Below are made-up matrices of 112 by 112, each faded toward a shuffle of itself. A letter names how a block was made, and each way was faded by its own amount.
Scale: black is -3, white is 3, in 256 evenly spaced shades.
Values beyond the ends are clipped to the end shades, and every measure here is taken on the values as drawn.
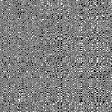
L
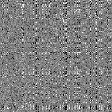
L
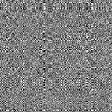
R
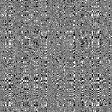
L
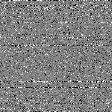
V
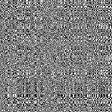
R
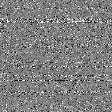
V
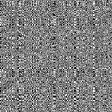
R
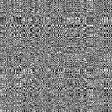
R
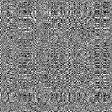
R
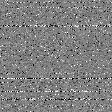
V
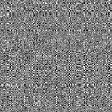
R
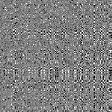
L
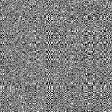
R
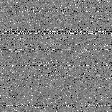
V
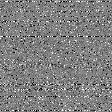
V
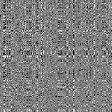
L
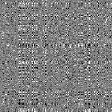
L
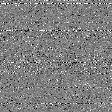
V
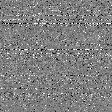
V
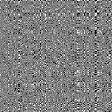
L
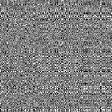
R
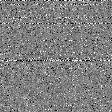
V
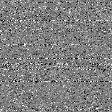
V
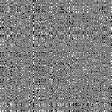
L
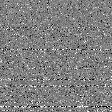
V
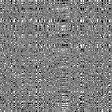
L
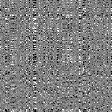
L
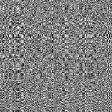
R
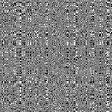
L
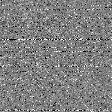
V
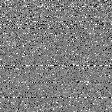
V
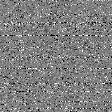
V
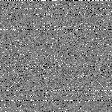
V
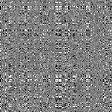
L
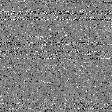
V
